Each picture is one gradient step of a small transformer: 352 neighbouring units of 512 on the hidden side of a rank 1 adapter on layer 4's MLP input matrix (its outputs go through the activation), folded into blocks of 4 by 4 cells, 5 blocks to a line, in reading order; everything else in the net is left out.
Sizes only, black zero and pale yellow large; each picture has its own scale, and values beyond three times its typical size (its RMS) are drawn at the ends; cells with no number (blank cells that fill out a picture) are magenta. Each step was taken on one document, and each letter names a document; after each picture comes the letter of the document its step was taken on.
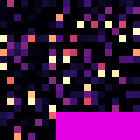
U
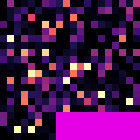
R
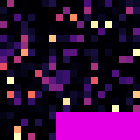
U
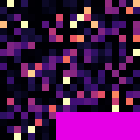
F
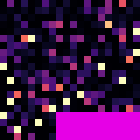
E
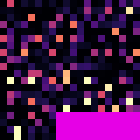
E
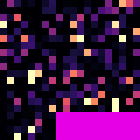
F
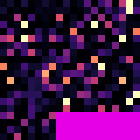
E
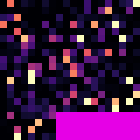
F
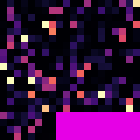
R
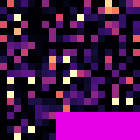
F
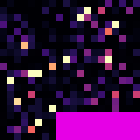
F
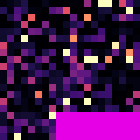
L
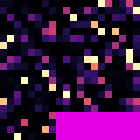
L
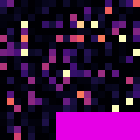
U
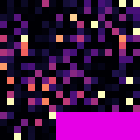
U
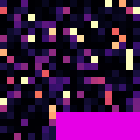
L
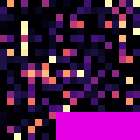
U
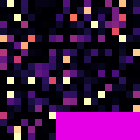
U
